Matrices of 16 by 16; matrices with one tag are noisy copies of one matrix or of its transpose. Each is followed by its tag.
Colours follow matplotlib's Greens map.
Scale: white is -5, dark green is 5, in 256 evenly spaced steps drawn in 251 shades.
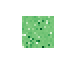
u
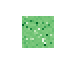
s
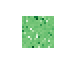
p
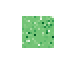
u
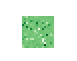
s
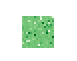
u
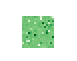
u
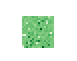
u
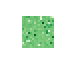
u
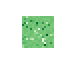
s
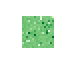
u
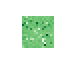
s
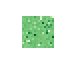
u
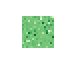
u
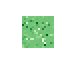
s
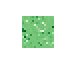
p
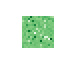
s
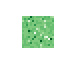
s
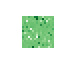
p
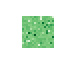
u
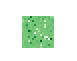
s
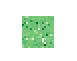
s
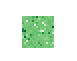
p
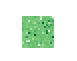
u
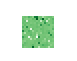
p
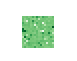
p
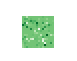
s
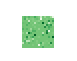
u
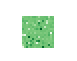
u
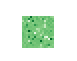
s
